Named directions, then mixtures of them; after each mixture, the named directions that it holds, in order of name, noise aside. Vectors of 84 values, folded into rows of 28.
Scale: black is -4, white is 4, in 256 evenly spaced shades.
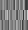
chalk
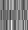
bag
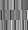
bag, chalk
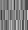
bag, chalk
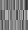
chalk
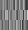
chalk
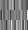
bag, chalk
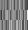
bag, chalk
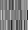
bag, chalk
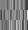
bag, chalk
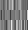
bag, chalk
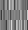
bag, chalk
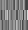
chalk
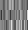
bag, chalk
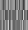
bag, chalk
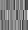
chalk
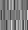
bag, chalk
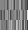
bag, chalk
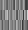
chalk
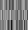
bag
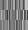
chalk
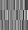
chalk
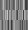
bag, chalk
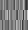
chalk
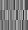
chalk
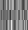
bag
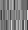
bag, chalk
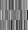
bag, chalk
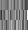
bag, chalk
